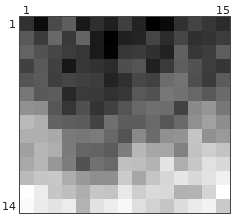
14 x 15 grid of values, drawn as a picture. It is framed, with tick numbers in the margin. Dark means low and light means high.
Ninth with the lowest average: top middle. Slope: up to the bottom. Lone odd cells: none.
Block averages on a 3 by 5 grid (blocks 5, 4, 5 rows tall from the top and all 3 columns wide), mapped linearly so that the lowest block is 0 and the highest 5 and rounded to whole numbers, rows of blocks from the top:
10001
31123
53445
